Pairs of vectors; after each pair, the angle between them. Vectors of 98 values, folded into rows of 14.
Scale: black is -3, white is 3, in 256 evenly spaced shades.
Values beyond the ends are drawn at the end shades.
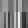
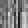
nearly opposite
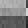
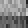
nearly parallel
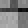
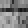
nearly parallel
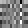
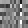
nearly parallel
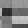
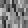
orthogonal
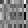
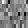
partly aligned
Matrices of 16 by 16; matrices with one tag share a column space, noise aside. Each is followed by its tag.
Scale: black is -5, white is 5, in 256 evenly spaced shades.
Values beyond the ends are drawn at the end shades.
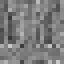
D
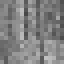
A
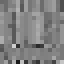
D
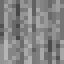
A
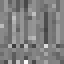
D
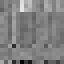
D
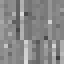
A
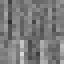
A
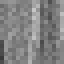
A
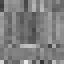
D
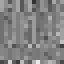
D
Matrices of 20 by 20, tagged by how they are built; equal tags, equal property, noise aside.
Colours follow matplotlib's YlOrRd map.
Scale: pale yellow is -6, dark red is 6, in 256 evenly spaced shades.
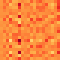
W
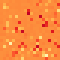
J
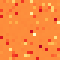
J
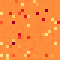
J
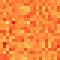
W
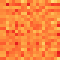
W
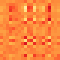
W
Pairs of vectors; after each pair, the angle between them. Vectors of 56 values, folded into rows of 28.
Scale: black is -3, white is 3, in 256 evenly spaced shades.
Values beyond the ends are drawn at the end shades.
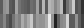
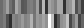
nearly parallel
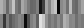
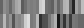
partly opposed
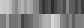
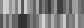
partly aligned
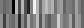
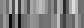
partly aligned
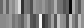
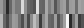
partly opposed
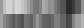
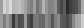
nearly parallel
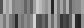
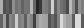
nearly opposite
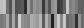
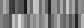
partly aligned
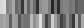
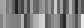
partly aligned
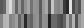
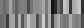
partly opposed
